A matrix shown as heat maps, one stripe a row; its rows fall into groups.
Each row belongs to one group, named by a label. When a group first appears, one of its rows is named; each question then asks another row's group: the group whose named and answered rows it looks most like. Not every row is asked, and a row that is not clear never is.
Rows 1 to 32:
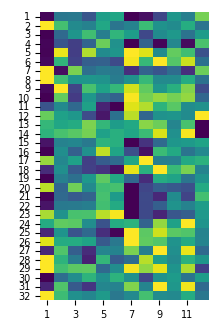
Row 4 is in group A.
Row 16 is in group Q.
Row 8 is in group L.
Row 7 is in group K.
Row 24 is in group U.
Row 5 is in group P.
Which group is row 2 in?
L
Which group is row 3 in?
Q
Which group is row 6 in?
P
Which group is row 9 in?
P
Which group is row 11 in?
P
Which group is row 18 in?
P
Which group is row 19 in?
Q
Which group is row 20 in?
K
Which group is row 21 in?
A
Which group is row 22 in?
A
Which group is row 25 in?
P
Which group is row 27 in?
P
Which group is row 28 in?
L
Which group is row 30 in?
Q
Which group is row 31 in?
P
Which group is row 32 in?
L
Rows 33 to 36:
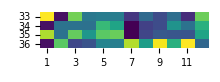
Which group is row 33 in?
K
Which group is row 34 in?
A
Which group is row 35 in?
K
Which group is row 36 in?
P
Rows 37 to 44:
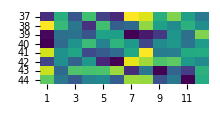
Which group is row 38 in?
L
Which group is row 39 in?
A
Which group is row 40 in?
Q
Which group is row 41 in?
L
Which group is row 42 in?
P
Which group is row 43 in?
K
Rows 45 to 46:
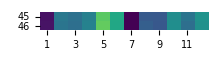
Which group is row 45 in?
A
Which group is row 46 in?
A
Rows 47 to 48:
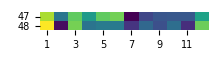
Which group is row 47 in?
K
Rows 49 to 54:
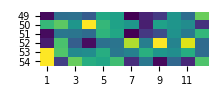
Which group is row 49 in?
A
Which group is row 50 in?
Q
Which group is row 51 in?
A
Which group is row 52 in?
P
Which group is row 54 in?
K
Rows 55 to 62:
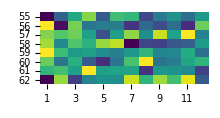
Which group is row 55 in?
Q
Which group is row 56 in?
K
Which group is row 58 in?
K
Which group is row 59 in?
L
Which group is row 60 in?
L
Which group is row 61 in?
Q
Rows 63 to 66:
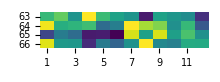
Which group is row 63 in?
Q
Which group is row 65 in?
P
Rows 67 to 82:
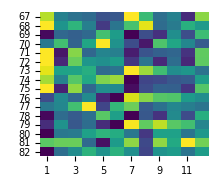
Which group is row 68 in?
L
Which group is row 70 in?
Q
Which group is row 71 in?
K
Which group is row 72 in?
K
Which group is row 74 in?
K
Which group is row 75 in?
K
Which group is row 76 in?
P
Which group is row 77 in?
Q
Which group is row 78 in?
A
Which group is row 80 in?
Q
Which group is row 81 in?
U
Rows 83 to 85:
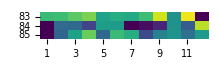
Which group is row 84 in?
A
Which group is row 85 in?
Q
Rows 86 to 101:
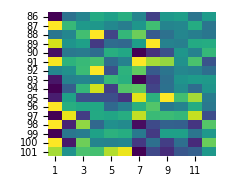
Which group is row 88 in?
Q
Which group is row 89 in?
L
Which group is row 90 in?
A
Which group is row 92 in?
Q
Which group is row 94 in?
Q
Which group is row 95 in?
P
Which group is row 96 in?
L
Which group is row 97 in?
P
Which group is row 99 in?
Q
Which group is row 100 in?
K
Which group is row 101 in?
K
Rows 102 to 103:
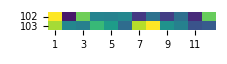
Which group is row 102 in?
K
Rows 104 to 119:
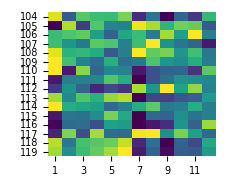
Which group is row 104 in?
K
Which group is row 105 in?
P
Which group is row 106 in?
U
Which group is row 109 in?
L
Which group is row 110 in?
K
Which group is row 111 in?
A
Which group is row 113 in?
K
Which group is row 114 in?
L
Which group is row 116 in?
A
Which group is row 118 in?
K
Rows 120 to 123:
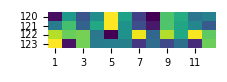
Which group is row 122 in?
U
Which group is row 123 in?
K
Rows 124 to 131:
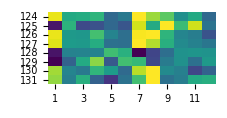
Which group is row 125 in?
P
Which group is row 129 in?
Q
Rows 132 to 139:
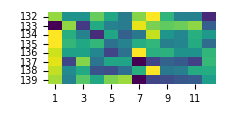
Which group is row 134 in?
L
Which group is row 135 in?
L
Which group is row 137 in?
K
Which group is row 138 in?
L
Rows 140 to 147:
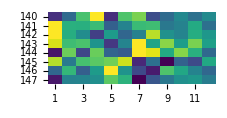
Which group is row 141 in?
L
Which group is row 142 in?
L
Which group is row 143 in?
U
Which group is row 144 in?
P
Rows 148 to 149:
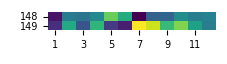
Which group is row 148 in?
A
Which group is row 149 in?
P
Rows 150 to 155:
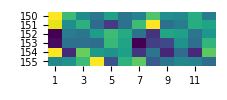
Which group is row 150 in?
L
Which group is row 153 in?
A
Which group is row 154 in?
K
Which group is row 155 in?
Q
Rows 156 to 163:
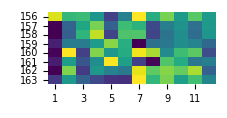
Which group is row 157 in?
Q
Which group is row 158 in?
Q
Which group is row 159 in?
A
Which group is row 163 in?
P
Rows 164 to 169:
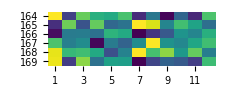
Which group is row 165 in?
P
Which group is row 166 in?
A
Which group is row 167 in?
L
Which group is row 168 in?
U
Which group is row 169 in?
K
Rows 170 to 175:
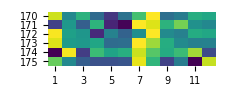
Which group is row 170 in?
L
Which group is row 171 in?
P
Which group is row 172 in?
L
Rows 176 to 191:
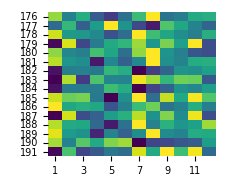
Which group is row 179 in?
P
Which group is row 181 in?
L
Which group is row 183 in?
P
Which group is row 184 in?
A
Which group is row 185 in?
U
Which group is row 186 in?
L
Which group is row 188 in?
U
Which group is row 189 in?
L
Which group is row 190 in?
K
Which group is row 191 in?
P
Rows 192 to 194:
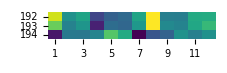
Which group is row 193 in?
L
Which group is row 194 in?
A
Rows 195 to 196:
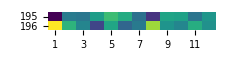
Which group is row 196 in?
L
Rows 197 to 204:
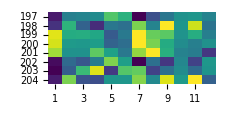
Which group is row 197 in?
A
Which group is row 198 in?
P
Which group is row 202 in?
A
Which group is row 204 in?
P
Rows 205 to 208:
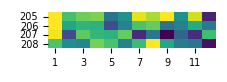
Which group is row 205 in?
U
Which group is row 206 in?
L
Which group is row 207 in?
K
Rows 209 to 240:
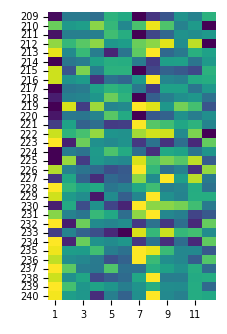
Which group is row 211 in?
A
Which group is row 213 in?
L
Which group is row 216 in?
L
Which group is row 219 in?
P
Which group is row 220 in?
A
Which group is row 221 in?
P
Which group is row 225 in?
P
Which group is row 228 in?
L
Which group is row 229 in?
L
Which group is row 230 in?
P
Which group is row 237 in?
L
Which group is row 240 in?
L
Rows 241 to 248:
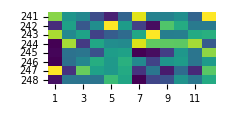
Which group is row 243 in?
L
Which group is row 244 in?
P
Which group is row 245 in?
A
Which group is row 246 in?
Q
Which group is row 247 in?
K
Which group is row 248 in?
A
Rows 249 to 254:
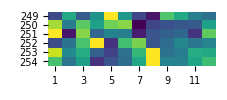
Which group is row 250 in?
K
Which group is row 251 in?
K
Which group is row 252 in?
Q
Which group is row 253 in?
L
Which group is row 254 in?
L
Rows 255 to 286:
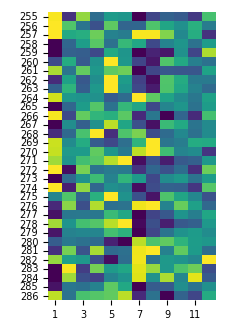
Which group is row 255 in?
K
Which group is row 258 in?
Q
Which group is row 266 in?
K
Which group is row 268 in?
Q
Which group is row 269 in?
L
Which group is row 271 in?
K
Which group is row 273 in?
Q
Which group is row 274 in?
K
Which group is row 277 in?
A
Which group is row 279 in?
A
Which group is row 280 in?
P
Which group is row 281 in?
P
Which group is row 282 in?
U
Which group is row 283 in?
P
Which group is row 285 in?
A
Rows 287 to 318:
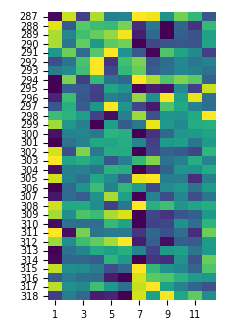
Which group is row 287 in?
P
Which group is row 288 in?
K
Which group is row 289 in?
K
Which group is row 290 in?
K
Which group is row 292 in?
Q
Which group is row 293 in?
Q
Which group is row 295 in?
A
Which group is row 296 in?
P
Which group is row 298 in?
U
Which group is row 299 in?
L
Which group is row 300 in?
A
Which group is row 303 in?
L
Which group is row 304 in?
A
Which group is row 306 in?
Q
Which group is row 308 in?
U
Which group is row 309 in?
K
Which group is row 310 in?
A
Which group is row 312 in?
K
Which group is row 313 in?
Q
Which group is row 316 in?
P
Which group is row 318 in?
P
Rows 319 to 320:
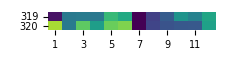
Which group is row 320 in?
K
